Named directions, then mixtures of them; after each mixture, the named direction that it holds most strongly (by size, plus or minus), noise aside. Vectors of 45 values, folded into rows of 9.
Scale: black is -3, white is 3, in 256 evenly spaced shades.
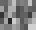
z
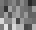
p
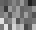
p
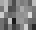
z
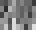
p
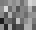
p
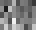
p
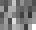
z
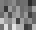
p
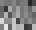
p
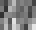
z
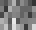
p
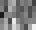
z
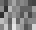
p
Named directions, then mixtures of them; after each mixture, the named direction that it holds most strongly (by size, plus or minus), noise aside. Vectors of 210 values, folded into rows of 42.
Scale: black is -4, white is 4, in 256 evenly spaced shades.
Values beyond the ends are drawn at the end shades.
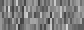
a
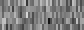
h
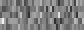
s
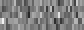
s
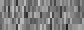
a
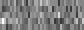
s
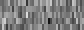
h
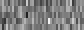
h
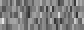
s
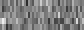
h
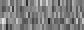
h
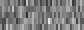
h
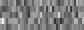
s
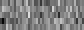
s
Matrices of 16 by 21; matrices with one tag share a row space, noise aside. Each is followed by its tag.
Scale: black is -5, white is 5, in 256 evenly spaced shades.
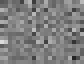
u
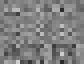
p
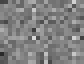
u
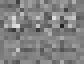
p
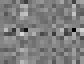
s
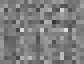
p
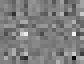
s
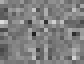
u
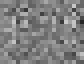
s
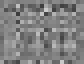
p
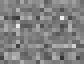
p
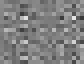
s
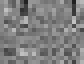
s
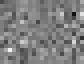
s
